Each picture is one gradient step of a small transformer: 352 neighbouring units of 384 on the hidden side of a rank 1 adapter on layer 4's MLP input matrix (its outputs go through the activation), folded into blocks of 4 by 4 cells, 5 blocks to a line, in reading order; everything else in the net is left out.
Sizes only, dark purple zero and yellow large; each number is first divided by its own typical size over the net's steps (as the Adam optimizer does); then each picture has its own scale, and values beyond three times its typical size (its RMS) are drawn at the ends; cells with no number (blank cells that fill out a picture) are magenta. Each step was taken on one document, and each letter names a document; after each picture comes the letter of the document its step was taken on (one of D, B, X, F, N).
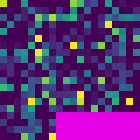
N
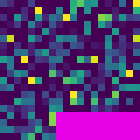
N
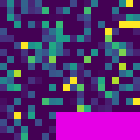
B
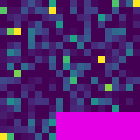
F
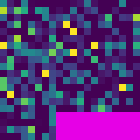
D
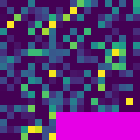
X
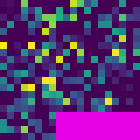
N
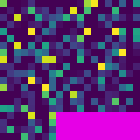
X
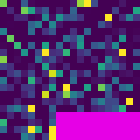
X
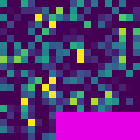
N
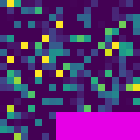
B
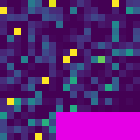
F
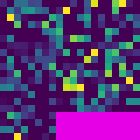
B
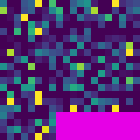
F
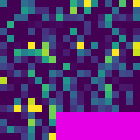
X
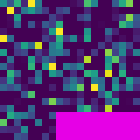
B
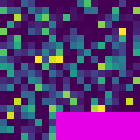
D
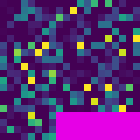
X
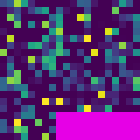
B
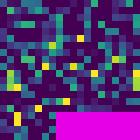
B
